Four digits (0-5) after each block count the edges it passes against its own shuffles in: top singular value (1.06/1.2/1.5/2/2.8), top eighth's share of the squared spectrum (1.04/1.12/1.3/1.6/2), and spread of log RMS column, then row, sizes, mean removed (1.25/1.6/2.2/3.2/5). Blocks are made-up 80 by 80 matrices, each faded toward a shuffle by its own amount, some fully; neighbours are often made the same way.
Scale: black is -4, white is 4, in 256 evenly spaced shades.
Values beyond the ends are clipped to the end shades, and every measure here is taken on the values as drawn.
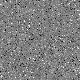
1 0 0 0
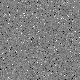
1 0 0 0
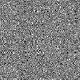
4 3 2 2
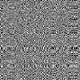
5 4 3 3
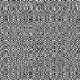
5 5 3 4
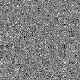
3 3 1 1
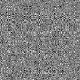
4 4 3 2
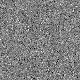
2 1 0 0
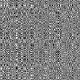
5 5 3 3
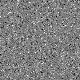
0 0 0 0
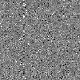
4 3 1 1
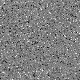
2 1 0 0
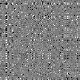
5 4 2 2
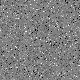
1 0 0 0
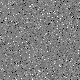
0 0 0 0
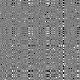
5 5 3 3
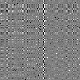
5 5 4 3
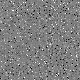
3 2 0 0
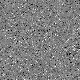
2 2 0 0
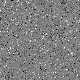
1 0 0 0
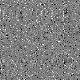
4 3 1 1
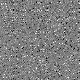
3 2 1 1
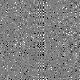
4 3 2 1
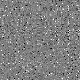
3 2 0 0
